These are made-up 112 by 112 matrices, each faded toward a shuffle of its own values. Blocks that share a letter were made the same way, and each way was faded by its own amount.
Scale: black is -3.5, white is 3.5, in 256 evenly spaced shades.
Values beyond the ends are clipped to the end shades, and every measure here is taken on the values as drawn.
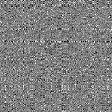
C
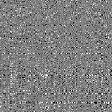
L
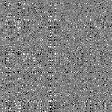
L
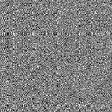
C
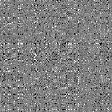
L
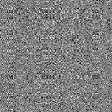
C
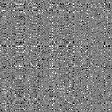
L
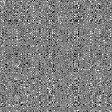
L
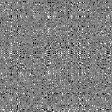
L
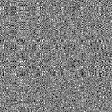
C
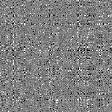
L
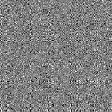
C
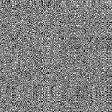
C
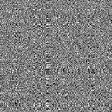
C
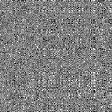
C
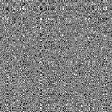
C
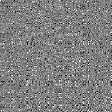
L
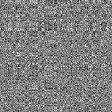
C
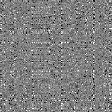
L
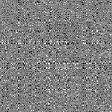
L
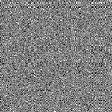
C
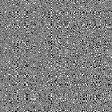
L
